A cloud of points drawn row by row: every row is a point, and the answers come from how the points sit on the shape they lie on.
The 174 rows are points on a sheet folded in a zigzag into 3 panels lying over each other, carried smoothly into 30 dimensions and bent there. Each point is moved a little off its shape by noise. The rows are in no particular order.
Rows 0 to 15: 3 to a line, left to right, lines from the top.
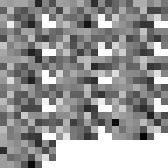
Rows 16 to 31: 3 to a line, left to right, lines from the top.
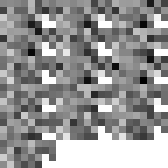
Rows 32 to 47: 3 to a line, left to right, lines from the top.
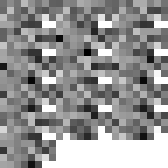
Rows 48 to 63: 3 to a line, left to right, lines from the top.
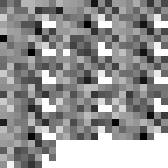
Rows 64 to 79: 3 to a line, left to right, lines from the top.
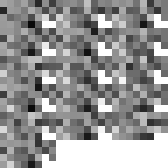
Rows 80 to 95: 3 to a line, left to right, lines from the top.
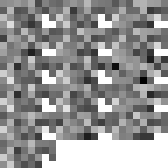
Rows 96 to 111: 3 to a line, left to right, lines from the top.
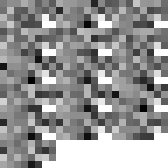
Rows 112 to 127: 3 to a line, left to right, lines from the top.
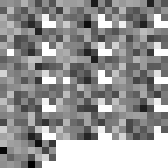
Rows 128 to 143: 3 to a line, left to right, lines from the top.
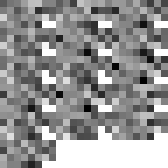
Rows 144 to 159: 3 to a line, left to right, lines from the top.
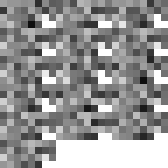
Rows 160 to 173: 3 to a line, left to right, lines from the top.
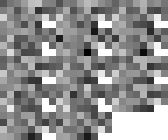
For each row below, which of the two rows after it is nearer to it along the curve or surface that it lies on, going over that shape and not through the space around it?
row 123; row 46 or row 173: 46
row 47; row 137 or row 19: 19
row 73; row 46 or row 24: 46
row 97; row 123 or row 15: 123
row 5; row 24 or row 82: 82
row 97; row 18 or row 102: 102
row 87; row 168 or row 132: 168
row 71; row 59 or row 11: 59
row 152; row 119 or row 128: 119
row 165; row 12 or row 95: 95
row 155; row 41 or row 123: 123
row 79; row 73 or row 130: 73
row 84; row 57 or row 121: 121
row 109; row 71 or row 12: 71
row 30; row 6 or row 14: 6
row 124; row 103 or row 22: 22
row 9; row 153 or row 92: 92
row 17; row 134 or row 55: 134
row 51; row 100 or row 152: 152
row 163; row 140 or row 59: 59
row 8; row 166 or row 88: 166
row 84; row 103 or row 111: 103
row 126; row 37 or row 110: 37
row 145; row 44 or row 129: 129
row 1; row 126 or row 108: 126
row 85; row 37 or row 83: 37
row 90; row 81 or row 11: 81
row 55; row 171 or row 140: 171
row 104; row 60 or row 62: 62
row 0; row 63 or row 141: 141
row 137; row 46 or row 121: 46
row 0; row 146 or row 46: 46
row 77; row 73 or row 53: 73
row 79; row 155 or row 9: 155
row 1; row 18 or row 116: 18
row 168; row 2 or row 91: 2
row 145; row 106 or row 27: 27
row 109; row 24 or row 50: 24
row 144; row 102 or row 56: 102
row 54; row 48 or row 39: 48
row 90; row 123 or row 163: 123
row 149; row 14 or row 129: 129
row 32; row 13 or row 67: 67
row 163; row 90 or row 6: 6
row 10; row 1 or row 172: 172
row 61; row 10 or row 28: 10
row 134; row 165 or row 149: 149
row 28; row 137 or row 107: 137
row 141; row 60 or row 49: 49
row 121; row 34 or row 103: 103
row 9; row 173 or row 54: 173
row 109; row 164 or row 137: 164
